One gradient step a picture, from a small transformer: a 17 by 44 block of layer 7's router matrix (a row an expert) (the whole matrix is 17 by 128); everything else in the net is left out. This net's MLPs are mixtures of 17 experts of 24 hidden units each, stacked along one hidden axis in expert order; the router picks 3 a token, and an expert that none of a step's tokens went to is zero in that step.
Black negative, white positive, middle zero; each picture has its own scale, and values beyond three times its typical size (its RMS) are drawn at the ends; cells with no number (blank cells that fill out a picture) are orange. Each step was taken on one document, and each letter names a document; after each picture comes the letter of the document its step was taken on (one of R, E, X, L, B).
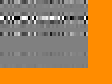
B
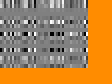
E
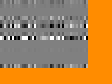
E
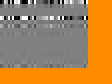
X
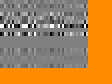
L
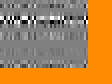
B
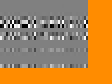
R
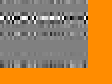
B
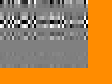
X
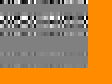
X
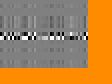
E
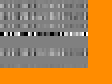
L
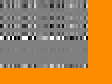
E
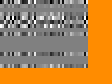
B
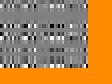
E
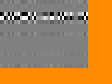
X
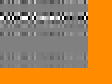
X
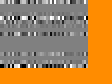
B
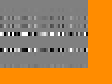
R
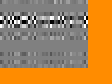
B
